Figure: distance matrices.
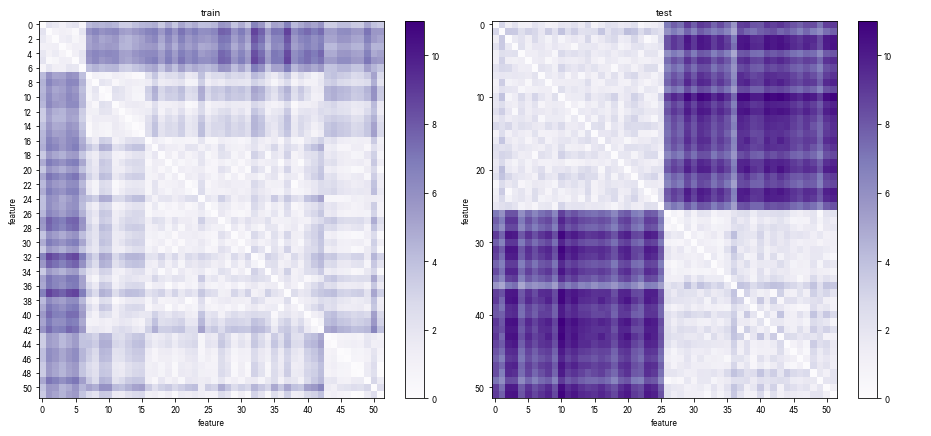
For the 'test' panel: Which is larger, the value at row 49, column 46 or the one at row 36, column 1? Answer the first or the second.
the second
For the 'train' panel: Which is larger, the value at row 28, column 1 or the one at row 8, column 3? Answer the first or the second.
the first
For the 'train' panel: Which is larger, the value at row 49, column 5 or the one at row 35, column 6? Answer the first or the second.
the first
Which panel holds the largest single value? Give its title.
test
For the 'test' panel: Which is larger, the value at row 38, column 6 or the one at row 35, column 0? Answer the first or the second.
the first
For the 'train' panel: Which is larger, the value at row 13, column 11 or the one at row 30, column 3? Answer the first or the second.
the second
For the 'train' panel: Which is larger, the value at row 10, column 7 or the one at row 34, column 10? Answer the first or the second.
the second
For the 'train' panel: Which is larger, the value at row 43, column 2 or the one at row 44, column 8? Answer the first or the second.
the first
